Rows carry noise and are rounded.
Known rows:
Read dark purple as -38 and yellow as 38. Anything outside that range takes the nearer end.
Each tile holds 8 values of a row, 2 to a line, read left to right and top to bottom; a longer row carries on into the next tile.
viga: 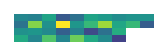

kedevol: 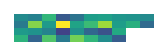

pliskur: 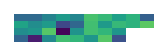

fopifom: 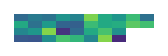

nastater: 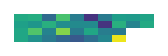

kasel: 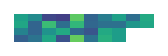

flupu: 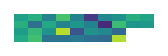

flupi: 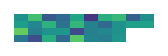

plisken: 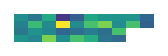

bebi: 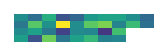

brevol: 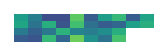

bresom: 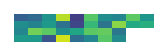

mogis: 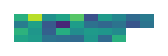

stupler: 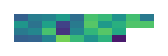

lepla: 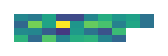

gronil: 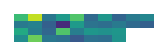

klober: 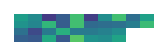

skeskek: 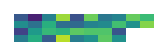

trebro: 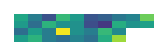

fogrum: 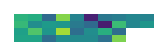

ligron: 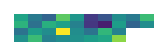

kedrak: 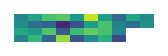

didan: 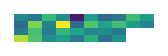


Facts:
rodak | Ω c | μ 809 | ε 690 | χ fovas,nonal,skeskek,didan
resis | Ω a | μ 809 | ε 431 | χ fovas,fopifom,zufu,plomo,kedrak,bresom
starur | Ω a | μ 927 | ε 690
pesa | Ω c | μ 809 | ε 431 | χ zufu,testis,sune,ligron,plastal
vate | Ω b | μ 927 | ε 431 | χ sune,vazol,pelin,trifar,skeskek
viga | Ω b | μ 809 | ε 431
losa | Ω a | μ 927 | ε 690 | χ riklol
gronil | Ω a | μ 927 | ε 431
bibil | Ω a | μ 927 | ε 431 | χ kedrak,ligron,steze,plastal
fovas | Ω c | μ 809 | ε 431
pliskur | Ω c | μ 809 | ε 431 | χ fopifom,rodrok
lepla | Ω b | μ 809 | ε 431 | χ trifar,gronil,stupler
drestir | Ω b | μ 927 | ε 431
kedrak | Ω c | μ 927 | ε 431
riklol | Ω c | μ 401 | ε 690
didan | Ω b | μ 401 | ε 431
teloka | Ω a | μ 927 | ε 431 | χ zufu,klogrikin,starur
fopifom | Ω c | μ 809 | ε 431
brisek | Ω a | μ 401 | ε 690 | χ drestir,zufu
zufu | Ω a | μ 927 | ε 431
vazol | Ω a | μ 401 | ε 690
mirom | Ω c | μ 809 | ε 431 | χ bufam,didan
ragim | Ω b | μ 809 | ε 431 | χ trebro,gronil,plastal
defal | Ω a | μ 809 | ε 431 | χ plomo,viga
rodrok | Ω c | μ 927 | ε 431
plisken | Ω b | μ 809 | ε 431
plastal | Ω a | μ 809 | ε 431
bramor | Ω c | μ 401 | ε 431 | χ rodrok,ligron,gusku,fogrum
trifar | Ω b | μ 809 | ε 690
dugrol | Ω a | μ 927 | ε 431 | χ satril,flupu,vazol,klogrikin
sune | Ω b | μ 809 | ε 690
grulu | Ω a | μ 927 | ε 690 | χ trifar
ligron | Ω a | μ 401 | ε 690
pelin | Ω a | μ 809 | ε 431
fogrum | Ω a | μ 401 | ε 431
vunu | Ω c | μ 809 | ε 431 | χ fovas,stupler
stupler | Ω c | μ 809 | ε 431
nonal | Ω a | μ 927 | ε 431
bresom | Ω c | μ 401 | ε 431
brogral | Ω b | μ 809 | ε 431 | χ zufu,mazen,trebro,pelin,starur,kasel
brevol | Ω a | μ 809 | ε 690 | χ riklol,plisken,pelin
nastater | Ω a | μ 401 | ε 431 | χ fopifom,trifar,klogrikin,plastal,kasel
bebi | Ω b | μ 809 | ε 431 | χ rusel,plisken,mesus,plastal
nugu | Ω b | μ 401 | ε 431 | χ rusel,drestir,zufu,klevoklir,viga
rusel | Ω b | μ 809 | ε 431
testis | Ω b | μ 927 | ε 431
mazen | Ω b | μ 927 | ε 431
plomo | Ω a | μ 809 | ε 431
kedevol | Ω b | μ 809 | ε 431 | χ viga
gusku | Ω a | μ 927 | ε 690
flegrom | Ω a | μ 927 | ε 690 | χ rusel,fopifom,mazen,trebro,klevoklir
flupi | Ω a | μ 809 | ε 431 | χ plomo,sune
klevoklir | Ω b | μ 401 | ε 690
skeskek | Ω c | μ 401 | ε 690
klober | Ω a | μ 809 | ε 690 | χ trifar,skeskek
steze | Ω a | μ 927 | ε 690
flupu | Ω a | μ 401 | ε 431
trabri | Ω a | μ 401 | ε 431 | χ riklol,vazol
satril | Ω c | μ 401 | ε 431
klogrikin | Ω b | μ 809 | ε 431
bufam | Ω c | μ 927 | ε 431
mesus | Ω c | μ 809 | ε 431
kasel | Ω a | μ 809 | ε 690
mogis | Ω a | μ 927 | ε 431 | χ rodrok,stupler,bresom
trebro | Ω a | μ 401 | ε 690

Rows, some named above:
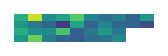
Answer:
zufu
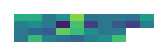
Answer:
grulu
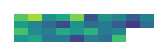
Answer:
bibil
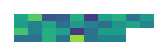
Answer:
plomo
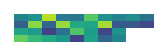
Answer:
vate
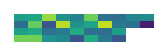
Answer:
drestir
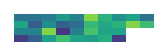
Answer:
mesus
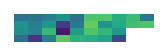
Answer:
vunu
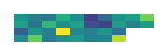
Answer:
vazol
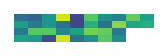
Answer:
bresom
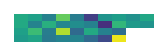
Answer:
trabri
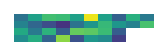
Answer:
bufam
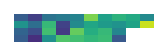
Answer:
rodak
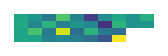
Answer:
trabri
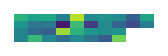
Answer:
losa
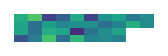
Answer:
plastal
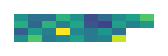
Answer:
vazol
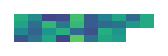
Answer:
kasel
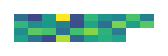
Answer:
bramor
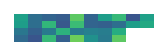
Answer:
brevol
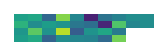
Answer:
fogrum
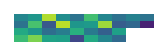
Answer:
testis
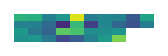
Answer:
flegrom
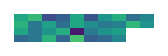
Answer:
pelin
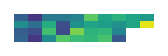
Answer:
rodak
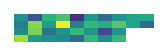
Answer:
nugu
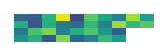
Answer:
satril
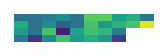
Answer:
mirom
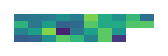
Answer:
fopifom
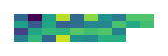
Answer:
riklol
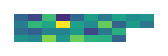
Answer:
sune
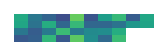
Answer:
brevol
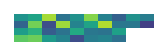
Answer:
mazen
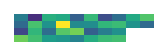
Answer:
klevoklir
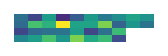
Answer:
trifar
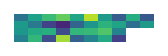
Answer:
rodrok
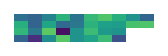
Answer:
pesa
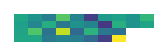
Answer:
trabri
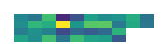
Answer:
klogrikin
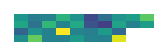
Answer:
vazol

